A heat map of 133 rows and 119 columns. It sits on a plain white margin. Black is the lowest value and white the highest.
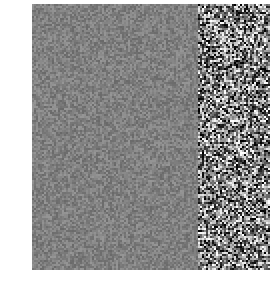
The left part is calmer, up to a seam about 70% of the way across. Fine speckle covers the field. Neither half mirrors the other. The distribution is heavy-tailed on both sides. There are no regular stripes.
